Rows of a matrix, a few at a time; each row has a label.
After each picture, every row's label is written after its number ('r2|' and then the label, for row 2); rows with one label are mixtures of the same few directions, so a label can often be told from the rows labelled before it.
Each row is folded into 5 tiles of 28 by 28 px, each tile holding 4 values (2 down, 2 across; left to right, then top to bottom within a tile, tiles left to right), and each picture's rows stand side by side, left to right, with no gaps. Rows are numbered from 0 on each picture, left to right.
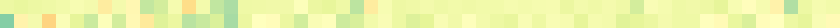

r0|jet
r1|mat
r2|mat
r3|jet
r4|mat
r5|mat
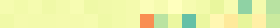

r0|mat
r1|jet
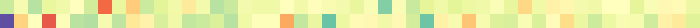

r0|jet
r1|mat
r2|jet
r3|jet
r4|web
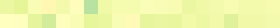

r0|mat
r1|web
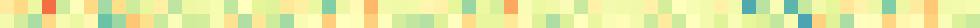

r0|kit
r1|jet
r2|mat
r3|mat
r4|jet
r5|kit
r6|mat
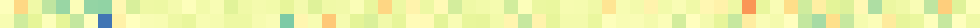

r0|kit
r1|mat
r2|jet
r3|jet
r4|kit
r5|kit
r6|jet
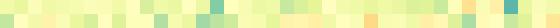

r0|jet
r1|mat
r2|web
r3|mat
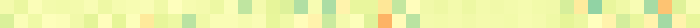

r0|jet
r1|jet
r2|kit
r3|kit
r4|jet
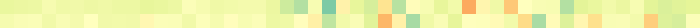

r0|web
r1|web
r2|kit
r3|kit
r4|web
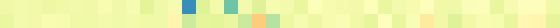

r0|jet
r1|kit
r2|jet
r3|web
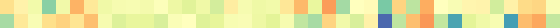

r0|mat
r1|mat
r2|kit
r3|web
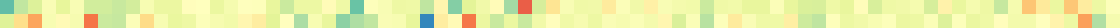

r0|web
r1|web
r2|mat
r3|jet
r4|kit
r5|web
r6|jet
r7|kit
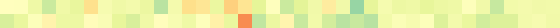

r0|mat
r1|kit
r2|mat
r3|mat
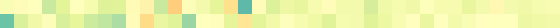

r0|web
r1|jet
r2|mat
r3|mat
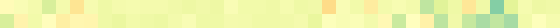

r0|mat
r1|mat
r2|kit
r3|mat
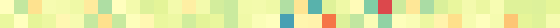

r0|jet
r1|mat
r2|jet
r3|web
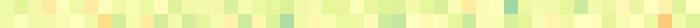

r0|kit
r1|jet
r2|web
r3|mat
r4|kit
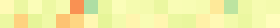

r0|mat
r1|mat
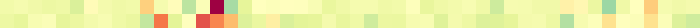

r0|mat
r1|mat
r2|web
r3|mat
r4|mat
